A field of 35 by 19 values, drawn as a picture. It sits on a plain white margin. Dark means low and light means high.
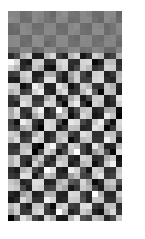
Neither half mirrors the other. A horizontal seam about 20% of the way down splits the table, and the top part is calmer. There is no overall slope. On average the colour sits 50% of the way up the scale. The field is checkered. No single row or column stands out from its neighbours.
